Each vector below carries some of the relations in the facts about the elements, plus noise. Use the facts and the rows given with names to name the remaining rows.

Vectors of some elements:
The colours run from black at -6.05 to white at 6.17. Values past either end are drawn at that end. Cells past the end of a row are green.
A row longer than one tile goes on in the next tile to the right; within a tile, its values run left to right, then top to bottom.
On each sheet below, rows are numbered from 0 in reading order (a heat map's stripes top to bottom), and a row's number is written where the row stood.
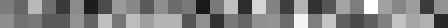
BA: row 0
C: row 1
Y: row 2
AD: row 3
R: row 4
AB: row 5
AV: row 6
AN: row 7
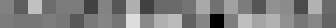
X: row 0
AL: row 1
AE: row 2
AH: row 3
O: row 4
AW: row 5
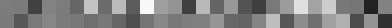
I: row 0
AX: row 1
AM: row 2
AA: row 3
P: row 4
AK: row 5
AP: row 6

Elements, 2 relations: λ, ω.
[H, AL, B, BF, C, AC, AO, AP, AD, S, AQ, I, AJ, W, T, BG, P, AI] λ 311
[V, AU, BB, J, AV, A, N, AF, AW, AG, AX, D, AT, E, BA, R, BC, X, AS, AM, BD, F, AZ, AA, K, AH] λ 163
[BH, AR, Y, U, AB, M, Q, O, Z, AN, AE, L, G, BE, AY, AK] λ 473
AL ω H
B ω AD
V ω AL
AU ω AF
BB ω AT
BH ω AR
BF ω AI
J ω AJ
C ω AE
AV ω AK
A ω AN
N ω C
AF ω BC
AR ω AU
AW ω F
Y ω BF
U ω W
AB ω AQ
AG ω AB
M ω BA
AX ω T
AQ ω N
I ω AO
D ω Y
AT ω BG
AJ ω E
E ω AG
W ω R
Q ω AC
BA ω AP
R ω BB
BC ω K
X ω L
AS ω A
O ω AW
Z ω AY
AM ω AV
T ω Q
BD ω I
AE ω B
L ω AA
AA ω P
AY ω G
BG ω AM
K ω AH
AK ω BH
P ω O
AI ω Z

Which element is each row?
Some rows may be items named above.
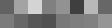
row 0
K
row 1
AA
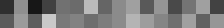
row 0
AQ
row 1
J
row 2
Q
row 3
E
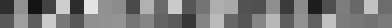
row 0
AQ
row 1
AT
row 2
AW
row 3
BG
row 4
W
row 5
C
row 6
AX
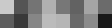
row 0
BG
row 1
AZ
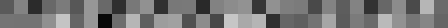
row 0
B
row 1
F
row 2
N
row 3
S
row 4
G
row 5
T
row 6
AJ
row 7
AW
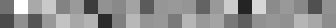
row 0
AR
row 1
AN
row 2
M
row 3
U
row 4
BB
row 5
AY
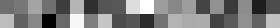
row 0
AH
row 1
AB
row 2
AU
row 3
BE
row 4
C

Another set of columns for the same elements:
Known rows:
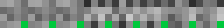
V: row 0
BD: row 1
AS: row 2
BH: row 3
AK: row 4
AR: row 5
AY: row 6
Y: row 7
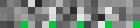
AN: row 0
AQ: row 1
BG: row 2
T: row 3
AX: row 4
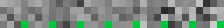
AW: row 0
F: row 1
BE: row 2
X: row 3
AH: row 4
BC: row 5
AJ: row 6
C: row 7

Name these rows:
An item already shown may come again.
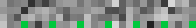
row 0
AF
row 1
AR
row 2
AX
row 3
AU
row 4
N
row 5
AB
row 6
AG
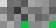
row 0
BB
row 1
AH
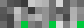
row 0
AE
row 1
E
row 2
N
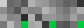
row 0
R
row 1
AA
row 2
U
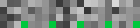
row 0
B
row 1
J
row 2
Q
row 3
E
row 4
AG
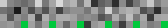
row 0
AT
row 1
AV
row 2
AG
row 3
W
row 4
BH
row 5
AM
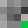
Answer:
K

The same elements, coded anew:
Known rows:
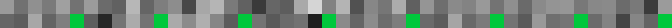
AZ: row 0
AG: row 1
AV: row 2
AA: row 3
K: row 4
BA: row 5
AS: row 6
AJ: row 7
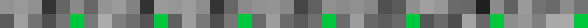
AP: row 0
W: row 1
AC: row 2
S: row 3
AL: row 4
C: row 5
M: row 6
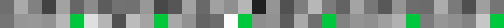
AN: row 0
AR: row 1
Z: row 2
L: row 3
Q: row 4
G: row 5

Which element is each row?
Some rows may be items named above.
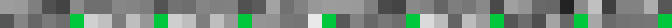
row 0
B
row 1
AK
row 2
AK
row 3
AY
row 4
B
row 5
BH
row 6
C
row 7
BC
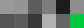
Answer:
AQ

